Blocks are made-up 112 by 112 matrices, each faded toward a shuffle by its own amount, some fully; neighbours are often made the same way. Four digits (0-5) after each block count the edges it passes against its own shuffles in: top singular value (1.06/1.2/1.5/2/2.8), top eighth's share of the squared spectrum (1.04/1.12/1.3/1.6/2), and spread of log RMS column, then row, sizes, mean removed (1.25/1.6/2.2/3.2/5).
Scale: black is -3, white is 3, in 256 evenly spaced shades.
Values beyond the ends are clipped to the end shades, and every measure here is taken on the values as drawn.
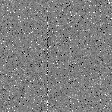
2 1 1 0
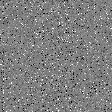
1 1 1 0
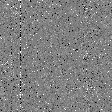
3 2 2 0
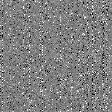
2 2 3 0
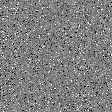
0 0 0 0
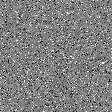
0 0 0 0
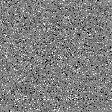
3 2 0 1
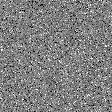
0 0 0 0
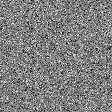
0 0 0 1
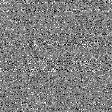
1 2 0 4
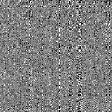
4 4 4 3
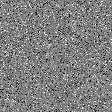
0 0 0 0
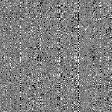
4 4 4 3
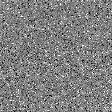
2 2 1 1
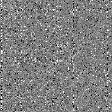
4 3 3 1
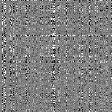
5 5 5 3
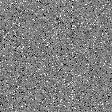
2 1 1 0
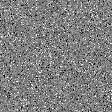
2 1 1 0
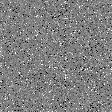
1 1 0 0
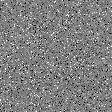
0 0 0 0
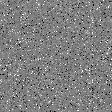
1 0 0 0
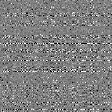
4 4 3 4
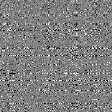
4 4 2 4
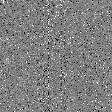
3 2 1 0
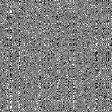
5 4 3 2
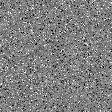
2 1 0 0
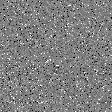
3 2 0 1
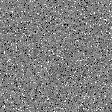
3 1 0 0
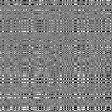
5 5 4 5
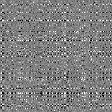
5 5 3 4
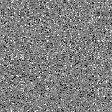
4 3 1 2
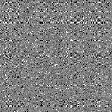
5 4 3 3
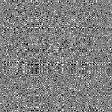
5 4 2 3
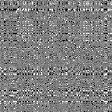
5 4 3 4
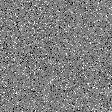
2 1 0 0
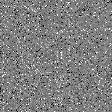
3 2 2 0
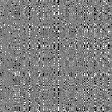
5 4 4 3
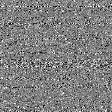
2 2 0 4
